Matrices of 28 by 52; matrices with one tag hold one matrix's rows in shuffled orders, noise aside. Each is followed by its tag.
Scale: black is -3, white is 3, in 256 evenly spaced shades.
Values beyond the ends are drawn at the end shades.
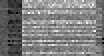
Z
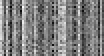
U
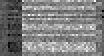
Z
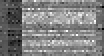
Z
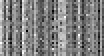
U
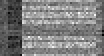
Z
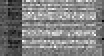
Z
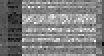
Z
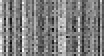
U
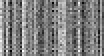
U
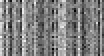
U
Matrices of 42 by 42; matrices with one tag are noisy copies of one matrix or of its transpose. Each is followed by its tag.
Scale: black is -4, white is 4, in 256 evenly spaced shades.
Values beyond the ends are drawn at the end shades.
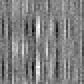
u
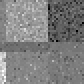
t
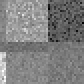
t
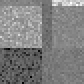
t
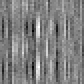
u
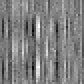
u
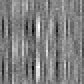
u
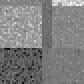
t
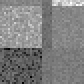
t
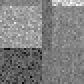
t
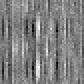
u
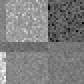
t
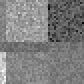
t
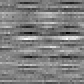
u
